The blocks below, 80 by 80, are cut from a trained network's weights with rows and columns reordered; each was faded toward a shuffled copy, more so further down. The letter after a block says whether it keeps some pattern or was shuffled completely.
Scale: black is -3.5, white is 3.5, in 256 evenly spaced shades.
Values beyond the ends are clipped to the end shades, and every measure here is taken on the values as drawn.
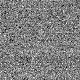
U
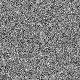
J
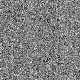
U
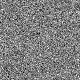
J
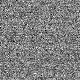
U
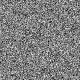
J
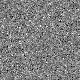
J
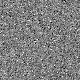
J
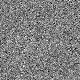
J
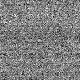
U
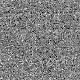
U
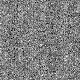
U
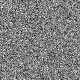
J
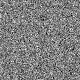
J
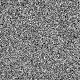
J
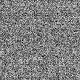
U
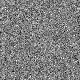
U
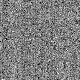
U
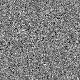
U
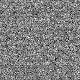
U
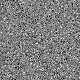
J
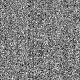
U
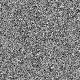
J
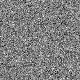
J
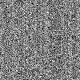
U
